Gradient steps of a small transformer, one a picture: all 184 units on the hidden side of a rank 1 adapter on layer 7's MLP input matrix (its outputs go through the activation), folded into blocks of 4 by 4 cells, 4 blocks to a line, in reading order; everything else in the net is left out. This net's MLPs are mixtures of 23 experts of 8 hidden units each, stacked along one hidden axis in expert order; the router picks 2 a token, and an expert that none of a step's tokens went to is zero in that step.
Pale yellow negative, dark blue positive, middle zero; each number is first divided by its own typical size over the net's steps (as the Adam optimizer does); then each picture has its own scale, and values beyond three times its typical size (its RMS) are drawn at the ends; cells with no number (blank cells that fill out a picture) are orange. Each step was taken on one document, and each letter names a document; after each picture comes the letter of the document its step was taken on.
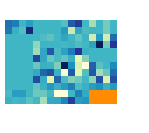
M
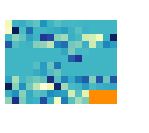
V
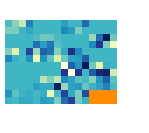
M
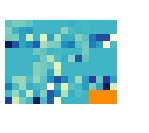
V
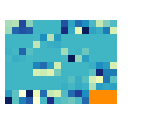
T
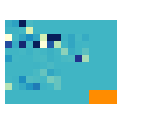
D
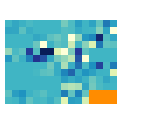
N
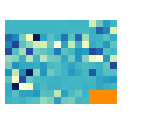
N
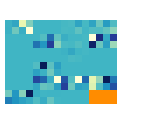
V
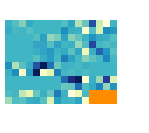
T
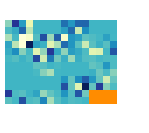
T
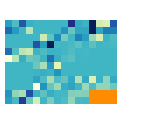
V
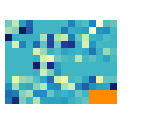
V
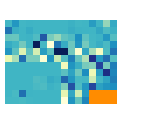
N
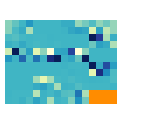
M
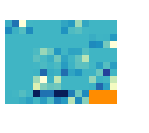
M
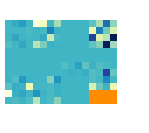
D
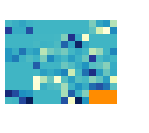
N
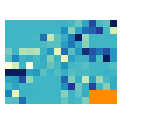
T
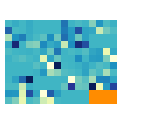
T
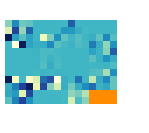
V
